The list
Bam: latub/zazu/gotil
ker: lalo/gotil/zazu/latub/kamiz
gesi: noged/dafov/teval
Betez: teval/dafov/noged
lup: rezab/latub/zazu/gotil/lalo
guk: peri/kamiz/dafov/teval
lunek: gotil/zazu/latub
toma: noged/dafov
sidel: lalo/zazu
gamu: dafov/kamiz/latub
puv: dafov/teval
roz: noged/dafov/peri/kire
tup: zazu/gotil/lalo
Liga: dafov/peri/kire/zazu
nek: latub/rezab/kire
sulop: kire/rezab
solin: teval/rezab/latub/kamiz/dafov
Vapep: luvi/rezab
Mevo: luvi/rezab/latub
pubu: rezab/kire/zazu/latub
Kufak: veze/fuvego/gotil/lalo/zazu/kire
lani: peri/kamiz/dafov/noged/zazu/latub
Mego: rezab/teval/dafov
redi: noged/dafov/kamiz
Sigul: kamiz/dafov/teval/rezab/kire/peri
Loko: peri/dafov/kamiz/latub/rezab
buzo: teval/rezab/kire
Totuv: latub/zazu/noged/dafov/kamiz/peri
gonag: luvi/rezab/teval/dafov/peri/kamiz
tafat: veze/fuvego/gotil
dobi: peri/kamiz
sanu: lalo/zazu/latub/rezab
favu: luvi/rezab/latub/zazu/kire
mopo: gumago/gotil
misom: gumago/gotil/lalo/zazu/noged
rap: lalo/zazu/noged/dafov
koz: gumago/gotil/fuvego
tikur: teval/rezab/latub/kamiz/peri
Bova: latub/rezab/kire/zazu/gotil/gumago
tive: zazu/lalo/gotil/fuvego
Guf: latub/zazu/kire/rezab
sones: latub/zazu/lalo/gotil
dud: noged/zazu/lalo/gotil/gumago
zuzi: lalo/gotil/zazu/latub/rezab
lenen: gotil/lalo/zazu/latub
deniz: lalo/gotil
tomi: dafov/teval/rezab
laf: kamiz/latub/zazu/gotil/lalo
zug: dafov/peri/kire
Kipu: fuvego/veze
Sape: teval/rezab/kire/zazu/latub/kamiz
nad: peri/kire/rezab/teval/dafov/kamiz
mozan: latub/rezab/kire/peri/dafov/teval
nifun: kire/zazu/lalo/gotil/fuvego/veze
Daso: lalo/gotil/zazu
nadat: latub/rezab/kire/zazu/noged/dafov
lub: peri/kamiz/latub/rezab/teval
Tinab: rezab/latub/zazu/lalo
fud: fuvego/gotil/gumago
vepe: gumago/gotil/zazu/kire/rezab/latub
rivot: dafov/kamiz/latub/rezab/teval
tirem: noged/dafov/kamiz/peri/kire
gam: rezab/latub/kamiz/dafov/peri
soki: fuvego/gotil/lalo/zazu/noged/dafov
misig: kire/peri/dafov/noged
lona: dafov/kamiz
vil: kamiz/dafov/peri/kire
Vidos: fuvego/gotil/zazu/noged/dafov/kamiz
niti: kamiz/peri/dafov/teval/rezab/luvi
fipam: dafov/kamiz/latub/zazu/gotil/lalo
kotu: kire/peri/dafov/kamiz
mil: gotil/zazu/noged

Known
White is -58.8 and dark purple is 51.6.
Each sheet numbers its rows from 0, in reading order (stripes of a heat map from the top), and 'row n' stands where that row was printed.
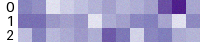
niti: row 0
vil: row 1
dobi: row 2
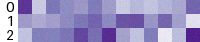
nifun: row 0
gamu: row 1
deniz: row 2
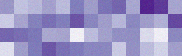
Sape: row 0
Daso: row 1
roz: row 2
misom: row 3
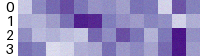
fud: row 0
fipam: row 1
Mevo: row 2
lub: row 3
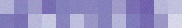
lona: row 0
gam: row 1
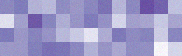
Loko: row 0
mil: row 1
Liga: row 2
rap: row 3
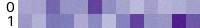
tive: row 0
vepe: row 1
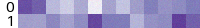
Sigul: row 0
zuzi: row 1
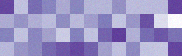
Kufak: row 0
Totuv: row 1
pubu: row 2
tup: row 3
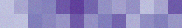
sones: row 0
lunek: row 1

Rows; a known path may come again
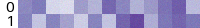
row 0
tikur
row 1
pubu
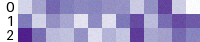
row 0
Vidos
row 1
favu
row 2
mozan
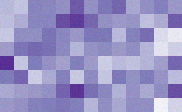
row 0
lunek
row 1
sones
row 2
redi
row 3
toma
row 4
nifun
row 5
guk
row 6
lup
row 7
rap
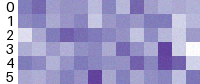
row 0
gesi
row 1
kotu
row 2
misom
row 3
lani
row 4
solin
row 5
sidel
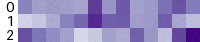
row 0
sanu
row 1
ker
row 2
buzo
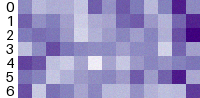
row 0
Mevo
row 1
nek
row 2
sulop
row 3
koz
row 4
Sigul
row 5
rivot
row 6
Kufak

